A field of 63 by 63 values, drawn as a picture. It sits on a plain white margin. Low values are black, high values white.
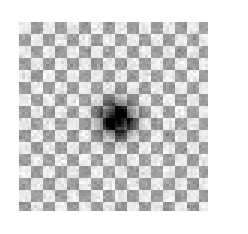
No row or column stands out. There is no overall slope. The ninth with the lowest average is the centre. A single dip lies in the centre.
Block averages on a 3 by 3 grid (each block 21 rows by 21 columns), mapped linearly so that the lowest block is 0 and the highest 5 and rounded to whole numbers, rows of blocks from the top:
555 / 505 / 555
